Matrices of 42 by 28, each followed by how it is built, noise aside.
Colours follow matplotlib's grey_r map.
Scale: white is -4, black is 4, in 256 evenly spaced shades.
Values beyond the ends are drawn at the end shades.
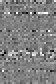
uneven rows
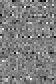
uneven rows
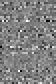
uneven rows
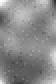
smooth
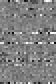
uneven rows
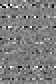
uneven rows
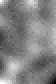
smooth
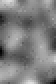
smooth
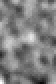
smooth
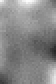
smooth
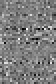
uneven rows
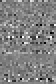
uneven rows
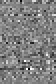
uneven rows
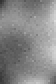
smooth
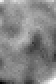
smooth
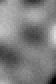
smooth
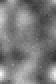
smooth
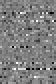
uneven rows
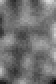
smooth
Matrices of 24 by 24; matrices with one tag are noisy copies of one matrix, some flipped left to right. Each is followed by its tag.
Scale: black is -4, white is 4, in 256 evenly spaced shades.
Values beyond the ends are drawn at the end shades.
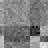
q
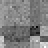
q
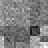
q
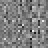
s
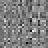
s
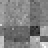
q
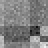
q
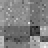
q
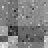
q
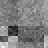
q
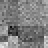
q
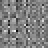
s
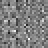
s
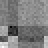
q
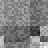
q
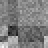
q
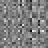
s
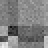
q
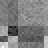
q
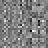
s
